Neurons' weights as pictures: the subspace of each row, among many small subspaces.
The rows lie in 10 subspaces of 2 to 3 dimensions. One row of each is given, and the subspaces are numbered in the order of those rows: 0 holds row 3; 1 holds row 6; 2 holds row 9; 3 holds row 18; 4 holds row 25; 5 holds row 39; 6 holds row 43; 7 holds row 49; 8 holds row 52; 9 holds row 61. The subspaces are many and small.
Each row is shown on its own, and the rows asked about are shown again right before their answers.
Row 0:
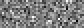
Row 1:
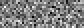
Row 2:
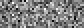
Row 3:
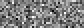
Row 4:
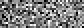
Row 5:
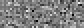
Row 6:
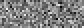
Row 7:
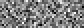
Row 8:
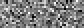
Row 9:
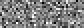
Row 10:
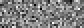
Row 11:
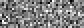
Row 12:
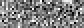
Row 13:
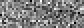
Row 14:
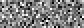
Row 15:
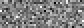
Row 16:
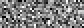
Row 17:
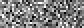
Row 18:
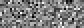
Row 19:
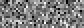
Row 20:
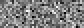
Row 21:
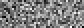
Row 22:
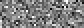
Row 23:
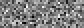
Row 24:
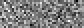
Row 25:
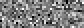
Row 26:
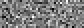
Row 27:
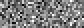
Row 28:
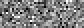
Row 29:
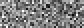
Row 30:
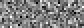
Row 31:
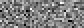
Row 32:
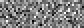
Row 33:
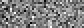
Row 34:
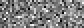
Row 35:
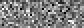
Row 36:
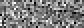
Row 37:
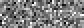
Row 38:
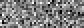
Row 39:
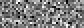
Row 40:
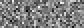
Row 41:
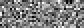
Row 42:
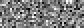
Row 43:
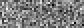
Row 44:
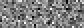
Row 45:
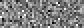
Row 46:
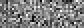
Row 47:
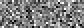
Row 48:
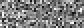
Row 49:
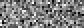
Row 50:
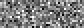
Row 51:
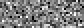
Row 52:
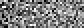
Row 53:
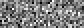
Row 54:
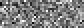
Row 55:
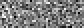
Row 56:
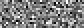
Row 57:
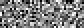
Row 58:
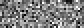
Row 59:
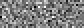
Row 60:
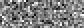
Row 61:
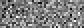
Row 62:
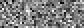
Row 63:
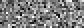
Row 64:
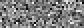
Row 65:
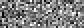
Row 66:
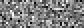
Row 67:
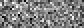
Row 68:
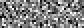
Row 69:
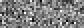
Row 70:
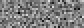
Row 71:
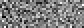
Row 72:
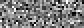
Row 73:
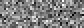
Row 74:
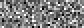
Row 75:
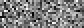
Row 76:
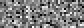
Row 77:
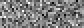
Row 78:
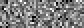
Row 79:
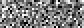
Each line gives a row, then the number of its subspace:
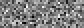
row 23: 5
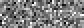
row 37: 7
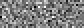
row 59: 2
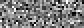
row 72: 4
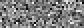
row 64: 4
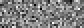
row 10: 9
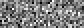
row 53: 7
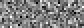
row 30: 1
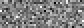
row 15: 2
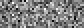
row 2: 6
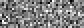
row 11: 7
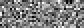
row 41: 3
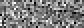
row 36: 6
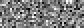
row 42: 3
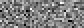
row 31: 1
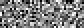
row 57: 3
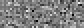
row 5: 0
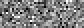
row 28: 3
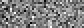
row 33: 8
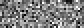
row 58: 9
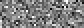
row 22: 4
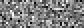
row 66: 6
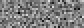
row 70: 9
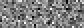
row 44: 4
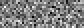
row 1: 5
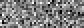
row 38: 7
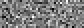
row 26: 2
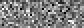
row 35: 1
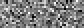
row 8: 8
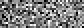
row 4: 8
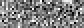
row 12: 6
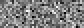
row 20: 0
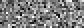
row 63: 9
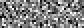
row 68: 1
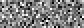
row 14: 9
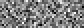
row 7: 0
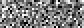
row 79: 9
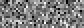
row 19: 5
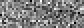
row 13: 6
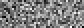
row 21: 4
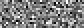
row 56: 2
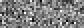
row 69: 6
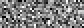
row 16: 4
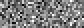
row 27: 9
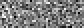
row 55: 2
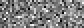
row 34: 9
